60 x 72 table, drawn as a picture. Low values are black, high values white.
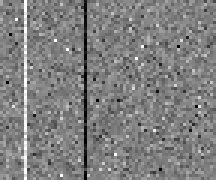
The distribution is heavy-tailed on both sides. No overall slope runs across the table. Overall the values sit about 50% of the way up the scale. Columns 9 and 29 stand out from the rest.
